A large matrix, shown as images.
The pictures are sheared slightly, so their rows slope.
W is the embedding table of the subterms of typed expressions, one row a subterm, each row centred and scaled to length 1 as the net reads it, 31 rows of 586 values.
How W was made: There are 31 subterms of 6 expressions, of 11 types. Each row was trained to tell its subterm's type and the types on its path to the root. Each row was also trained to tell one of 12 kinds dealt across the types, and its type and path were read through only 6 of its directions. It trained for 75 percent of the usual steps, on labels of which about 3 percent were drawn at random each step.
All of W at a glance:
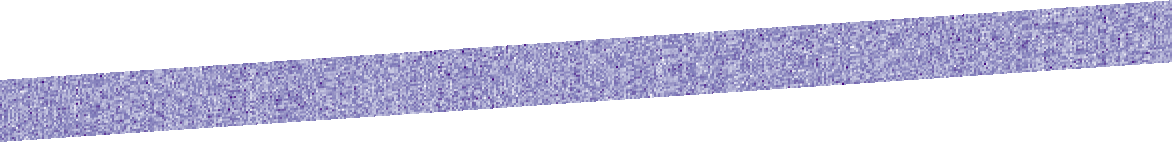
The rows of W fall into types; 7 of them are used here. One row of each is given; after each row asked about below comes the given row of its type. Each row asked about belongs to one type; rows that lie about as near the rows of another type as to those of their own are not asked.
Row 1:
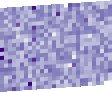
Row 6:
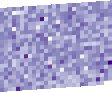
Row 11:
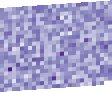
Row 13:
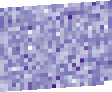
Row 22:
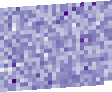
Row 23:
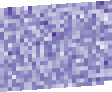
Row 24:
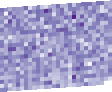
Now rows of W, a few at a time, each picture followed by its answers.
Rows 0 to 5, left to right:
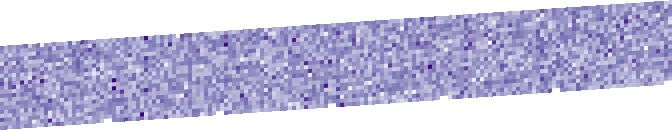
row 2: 24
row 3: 1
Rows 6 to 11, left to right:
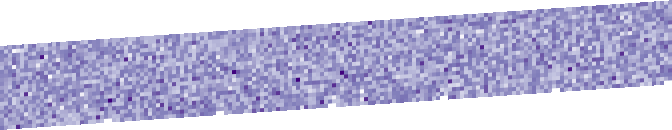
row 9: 22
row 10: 24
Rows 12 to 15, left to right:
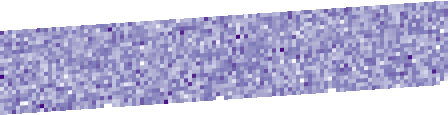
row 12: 22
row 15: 1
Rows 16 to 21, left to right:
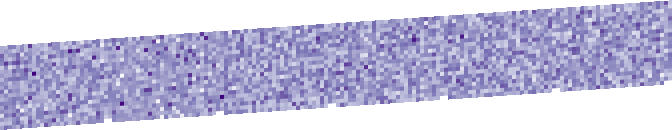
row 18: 1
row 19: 13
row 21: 13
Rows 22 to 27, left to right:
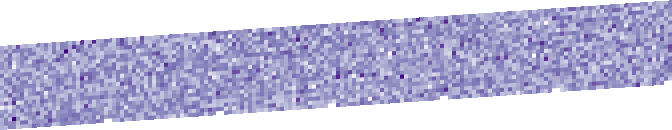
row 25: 11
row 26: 23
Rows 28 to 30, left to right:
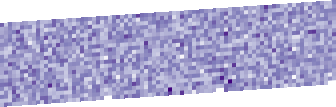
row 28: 13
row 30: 1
